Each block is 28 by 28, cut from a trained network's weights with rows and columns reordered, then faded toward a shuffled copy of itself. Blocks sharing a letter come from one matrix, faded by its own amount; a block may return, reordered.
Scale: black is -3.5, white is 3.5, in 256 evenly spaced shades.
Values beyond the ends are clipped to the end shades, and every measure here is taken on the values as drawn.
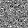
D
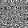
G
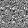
G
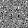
D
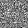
D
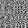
G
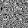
G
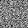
D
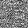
G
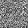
G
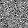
D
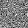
G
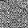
G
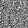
D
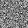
D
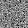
D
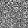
G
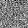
G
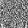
G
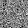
D
